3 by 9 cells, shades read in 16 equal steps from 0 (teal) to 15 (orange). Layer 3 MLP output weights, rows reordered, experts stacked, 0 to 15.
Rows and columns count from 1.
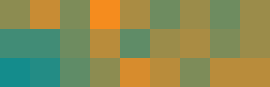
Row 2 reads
3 3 6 11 5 9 10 7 9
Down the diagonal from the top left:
8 3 5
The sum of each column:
11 16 18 34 28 26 26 24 29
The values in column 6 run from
6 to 11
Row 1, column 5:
10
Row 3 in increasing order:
0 1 5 7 8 11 11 11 13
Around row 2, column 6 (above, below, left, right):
6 11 5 10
